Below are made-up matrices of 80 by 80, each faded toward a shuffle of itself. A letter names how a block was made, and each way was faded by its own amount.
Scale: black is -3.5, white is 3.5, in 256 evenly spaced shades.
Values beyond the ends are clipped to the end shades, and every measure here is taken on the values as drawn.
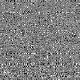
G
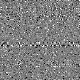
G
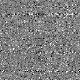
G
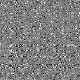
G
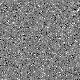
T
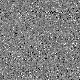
T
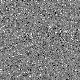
T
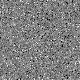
T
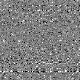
G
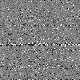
G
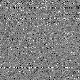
G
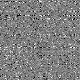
G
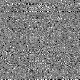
G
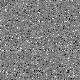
T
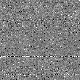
G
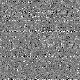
G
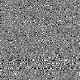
G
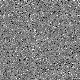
T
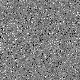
T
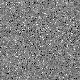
T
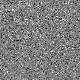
T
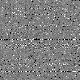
G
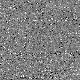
T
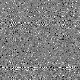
G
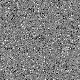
T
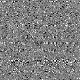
G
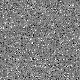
T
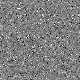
T
